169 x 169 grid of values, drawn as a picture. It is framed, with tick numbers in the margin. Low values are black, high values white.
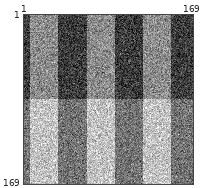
Seam: horizontal, 50% of the way down, the bottom part higher. Mirror symmetry: none. Stripes: upright, repeating 3 times.
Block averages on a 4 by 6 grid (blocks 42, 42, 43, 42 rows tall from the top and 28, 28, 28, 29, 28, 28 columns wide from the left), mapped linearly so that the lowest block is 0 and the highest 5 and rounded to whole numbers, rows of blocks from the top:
202020 | 202020 | 535353 | 535353
